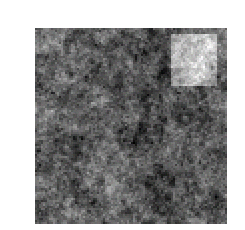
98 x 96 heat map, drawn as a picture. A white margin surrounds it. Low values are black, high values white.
Ninth with the highest average: top right. Stripes: none. Mirror symmetry: none. Odd patch: higher, in the top right. Histogram: skewed, a long tail of high values.
